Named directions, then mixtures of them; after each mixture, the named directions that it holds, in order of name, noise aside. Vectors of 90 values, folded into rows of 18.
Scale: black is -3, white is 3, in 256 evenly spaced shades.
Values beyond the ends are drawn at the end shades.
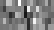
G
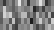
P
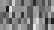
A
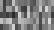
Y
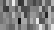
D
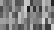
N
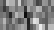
D, G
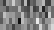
D, P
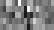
G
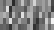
A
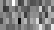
D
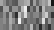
D, N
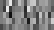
A, G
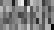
D, N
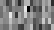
G, N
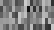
N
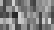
N, Y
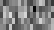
N, P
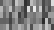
N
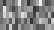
P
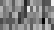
N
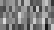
G, N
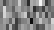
P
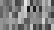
N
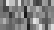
D, G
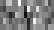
G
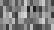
N, P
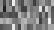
D, Y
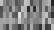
N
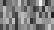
P, Y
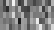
D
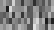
A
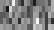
A, D
